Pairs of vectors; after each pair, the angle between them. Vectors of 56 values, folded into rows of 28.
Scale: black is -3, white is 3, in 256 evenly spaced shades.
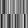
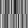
partly opposed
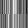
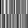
orthogonal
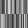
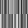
orthogonal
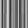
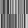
orthogonal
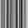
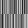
orthogonal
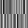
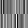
nearly parallel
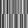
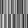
partly opposed
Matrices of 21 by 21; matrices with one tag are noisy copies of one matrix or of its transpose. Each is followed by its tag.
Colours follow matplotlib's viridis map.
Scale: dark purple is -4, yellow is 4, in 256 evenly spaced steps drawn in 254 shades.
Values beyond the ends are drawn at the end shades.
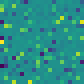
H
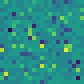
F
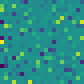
H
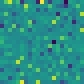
H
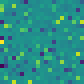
H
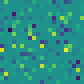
F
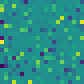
H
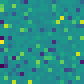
H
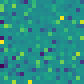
H
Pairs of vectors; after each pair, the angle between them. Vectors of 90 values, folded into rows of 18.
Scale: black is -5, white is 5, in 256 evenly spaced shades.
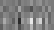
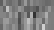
partly aligned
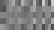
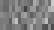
partly aligned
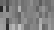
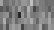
partly aligned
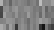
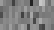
partly aligned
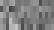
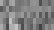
nearly parallel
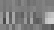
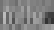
nearly opposite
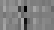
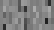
partly aligned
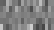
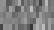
nearly opposite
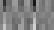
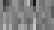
nearly parallel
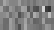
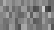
nearly parallel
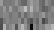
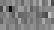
orthogonal
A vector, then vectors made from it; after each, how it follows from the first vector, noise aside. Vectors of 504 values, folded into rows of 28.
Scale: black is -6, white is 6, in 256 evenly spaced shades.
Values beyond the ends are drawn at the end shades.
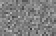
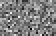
scaled up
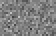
copied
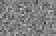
wrapped around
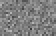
copied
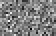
scaled up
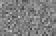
copied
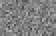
copied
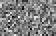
scaled up
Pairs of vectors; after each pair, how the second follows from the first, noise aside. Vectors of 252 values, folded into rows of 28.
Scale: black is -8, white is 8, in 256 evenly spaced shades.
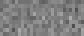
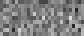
scaled up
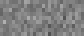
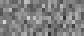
scaled up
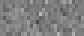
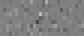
partly zeroed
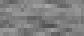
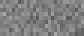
shuffled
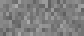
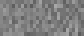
shuffled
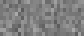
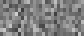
scaled up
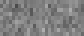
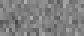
shuffled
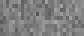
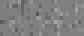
partly zeroed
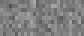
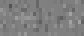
partly zeroed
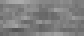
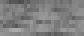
negated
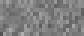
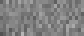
sign-scrambled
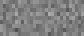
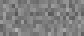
negated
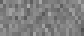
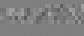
partly zeroed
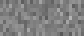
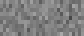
negated
